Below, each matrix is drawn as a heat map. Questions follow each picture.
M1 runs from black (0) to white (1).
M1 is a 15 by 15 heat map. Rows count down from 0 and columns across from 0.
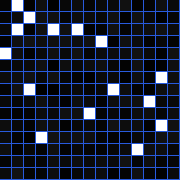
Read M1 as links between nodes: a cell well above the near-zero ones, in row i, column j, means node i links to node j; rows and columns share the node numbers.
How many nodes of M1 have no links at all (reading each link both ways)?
2
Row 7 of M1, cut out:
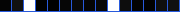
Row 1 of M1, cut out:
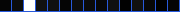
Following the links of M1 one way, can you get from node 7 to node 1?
yes
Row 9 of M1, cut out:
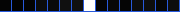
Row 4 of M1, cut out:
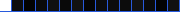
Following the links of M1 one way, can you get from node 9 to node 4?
yes
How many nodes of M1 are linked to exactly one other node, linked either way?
2
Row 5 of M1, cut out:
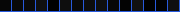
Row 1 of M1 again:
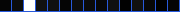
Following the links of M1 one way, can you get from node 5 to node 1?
no
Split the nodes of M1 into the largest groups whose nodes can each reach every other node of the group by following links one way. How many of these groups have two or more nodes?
3
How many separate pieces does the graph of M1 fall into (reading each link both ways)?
4
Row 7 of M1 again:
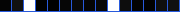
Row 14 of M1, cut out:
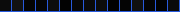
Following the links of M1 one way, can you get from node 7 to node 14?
no
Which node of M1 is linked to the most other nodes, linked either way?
node 2
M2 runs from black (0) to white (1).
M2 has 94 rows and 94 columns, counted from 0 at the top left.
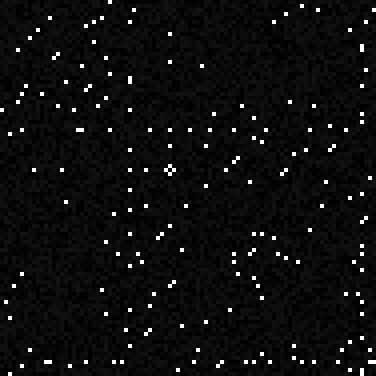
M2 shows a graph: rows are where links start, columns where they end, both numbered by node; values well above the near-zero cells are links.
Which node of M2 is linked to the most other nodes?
node 90
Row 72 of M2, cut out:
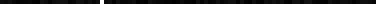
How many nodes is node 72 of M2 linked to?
1
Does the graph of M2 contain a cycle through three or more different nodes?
no
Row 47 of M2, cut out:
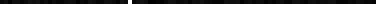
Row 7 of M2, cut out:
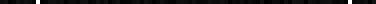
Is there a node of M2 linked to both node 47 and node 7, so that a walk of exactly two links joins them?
no
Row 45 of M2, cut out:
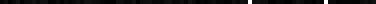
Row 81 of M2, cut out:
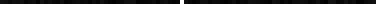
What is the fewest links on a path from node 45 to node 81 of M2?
1
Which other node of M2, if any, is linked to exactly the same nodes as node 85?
node 49
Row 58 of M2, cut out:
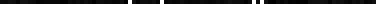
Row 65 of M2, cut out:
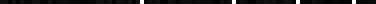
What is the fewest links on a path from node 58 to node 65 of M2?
1
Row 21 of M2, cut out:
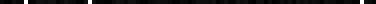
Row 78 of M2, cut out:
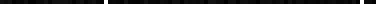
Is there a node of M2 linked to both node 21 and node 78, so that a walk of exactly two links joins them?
yes
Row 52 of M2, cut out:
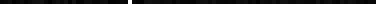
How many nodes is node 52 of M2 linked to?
1
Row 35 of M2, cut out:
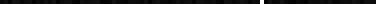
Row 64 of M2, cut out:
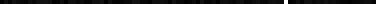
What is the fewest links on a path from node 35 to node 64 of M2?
6
